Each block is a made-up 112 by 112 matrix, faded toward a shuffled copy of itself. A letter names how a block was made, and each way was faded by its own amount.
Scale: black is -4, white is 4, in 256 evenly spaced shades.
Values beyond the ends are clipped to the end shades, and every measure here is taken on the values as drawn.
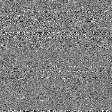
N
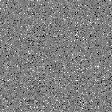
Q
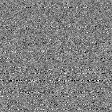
N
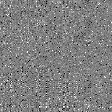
Q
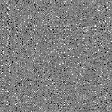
Q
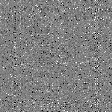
Q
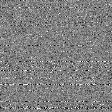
N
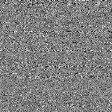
N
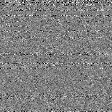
N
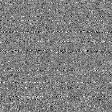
N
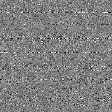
N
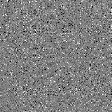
Q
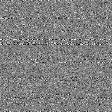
N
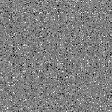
Q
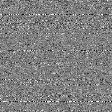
N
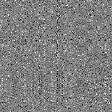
Q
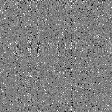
Q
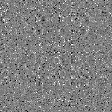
Q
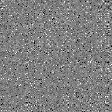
Q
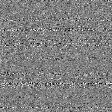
N
